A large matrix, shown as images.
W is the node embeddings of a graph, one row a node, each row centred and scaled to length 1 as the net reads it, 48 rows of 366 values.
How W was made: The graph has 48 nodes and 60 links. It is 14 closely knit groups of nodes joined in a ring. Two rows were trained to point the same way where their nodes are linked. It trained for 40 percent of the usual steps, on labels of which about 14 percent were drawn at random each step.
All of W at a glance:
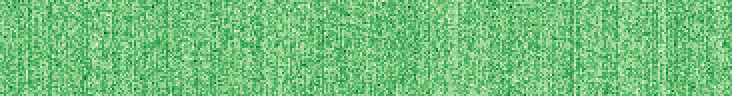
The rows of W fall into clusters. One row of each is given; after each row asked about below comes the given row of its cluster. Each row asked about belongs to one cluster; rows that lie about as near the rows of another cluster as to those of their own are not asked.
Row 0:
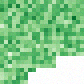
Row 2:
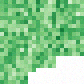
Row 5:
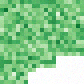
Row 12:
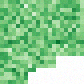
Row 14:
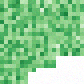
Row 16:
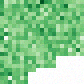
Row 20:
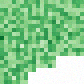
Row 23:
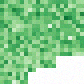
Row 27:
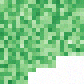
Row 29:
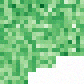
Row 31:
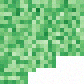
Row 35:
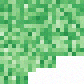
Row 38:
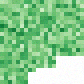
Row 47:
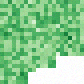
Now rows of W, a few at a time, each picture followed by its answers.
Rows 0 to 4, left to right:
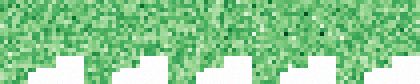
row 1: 38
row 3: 29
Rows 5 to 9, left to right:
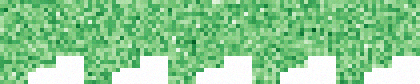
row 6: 31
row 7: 38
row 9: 20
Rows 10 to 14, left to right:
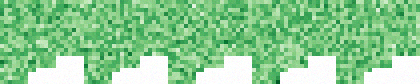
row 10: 29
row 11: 20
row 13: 47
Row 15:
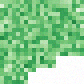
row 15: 20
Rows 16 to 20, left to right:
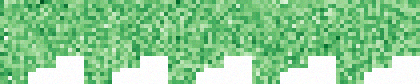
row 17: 16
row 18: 0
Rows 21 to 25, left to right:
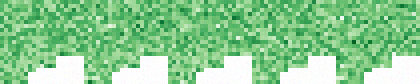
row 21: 23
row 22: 23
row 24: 29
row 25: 12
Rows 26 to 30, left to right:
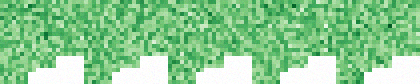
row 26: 35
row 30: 27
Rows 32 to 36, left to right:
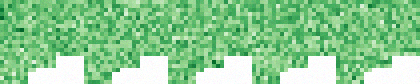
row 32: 16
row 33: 31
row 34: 14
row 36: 5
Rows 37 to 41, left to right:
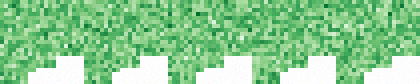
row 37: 14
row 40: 35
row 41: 2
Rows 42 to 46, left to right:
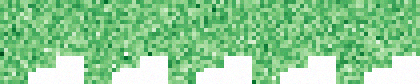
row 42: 27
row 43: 27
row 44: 47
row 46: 31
